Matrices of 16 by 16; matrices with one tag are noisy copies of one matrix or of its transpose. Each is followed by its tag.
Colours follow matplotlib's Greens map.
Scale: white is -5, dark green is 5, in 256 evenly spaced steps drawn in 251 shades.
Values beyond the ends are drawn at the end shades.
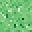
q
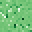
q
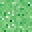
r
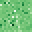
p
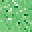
q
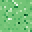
q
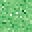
p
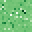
p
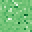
q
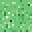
r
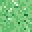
q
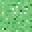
r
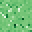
q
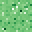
r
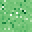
p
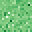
r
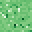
q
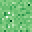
r
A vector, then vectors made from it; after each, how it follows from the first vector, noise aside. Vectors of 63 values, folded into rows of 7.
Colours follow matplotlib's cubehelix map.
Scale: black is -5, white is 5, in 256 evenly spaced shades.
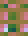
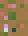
partly zeroed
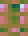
reversed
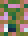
scaled up
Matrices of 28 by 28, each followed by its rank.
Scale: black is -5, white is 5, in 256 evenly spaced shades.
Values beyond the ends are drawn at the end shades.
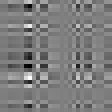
one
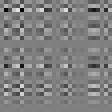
one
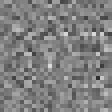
five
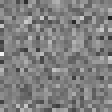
five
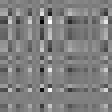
one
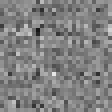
five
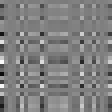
one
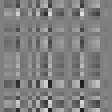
one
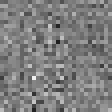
five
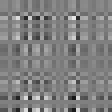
one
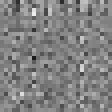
five
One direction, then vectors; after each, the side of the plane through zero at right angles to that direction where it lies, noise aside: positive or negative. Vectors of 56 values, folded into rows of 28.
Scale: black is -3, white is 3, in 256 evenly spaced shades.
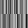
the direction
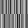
positive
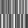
positive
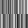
positive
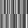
negative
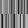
negative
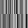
positive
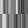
negative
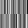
negative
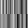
positive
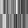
negative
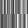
negative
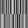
positive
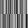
positive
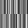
negative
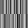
positive
